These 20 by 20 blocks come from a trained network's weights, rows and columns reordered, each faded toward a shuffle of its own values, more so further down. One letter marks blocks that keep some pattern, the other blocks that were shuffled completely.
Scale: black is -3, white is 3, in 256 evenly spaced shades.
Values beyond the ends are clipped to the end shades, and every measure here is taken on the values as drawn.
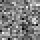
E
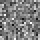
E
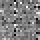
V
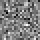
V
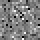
E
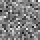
E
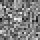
V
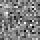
E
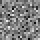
V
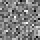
E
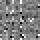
V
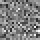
V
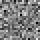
V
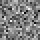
E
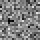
E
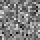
E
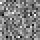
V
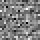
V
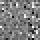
V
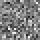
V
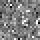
E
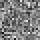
V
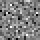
E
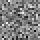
E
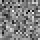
E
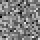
E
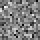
E
